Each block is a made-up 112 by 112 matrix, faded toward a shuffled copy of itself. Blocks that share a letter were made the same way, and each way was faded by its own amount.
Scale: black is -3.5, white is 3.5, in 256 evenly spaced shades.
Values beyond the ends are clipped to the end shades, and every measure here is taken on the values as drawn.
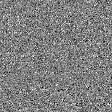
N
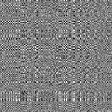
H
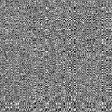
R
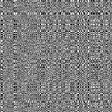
H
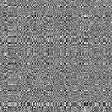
H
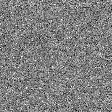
N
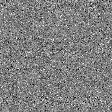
N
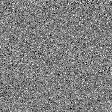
N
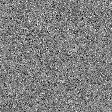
N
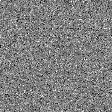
N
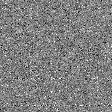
N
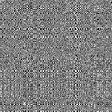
R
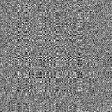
R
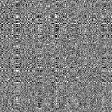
R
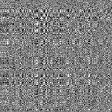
R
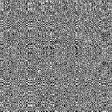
R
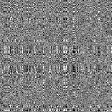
R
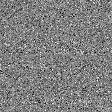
N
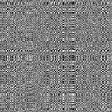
H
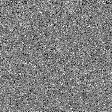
N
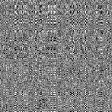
R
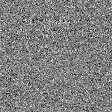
N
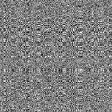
R
